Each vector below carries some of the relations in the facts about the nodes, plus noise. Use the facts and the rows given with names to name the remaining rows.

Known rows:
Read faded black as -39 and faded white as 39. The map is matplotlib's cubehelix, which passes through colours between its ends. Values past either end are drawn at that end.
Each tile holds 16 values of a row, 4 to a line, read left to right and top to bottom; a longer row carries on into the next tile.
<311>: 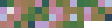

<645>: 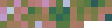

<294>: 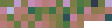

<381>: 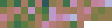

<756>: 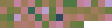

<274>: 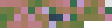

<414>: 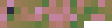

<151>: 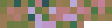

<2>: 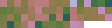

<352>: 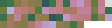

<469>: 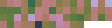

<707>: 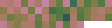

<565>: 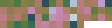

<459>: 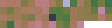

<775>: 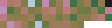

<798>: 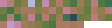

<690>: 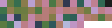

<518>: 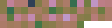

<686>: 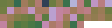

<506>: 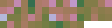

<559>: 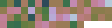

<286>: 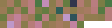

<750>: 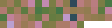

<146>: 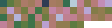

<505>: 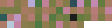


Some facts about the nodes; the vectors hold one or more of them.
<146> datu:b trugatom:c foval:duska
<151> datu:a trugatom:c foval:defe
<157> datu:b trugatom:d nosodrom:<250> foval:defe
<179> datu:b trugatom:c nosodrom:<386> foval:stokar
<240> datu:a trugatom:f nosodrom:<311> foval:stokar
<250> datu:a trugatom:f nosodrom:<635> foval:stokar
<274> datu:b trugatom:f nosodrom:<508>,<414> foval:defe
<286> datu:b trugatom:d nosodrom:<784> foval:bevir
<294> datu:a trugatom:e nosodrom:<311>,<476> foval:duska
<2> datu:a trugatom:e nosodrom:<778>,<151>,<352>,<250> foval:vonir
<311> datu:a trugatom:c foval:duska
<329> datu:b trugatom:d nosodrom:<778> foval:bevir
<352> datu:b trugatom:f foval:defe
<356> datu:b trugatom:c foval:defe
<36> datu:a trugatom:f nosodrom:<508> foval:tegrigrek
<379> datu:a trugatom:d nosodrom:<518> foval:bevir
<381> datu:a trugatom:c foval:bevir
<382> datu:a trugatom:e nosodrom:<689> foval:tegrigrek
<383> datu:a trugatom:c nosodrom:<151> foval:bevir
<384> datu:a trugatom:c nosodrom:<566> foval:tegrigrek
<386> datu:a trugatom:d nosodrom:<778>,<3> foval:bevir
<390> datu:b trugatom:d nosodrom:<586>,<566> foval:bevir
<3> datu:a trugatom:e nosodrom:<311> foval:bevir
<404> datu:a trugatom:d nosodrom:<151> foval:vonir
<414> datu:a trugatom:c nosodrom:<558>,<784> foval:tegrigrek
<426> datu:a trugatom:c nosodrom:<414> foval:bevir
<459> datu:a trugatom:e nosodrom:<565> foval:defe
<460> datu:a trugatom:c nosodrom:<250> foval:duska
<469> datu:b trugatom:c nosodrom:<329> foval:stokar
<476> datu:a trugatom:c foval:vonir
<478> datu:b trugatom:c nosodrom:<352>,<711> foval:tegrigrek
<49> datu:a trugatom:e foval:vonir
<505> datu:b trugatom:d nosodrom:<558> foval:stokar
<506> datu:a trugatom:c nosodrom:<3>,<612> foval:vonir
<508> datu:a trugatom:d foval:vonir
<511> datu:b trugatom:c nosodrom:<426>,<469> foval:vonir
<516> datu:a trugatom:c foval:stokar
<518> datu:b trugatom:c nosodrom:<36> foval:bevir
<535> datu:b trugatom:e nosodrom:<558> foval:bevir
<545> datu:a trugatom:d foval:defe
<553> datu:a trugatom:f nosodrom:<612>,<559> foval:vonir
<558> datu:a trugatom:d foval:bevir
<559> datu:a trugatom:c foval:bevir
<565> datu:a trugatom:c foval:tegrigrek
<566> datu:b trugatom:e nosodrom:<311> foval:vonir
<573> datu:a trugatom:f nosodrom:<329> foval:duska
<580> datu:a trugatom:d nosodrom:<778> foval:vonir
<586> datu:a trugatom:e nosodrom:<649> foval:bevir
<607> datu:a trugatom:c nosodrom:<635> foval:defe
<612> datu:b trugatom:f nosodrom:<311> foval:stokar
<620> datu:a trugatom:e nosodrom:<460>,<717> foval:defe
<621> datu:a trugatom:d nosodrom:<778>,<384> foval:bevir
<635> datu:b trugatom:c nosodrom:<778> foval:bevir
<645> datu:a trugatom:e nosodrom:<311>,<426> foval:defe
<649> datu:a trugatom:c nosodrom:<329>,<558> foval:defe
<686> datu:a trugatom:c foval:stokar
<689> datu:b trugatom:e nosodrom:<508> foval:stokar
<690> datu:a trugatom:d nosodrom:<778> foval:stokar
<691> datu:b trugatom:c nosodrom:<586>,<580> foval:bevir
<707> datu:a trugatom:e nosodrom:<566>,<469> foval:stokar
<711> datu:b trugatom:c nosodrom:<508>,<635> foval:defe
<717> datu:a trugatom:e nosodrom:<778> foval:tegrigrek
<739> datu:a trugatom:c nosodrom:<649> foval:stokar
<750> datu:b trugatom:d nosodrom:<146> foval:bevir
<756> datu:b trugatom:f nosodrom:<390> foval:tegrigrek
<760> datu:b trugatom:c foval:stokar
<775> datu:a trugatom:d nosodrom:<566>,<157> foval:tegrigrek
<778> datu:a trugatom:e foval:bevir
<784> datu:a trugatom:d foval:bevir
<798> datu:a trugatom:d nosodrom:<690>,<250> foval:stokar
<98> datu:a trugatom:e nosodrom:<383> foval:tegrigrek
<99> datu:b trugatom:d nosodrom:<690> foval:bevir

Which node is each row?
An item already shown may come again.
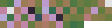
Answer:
<612>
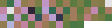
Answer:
<612>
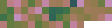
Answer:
<535>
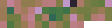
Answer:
<586>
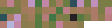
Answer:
<505>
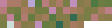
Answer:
<404>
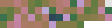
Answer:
<274>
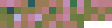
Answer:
<711>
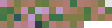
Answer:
<250>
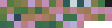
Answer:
<580>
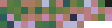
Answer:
<329>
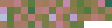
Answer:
<384>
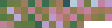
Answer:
<760>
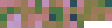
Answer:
<157>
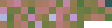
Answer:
<384>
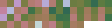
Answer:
<645>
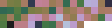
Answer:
<635>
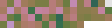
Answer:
<553>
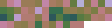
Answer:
<689>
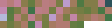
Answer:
<384>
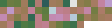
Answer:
<476>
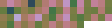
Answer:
<711>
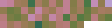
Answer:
<739>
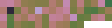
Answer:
<414>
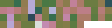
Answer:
<545>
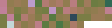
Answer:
<404>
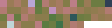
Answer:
<404>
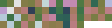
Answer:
<566>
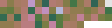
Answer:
<573>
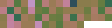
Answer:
<379>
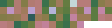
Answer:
<49>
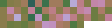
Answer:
<356>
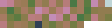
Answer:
<739>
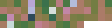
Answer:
<508>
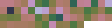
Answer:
<36>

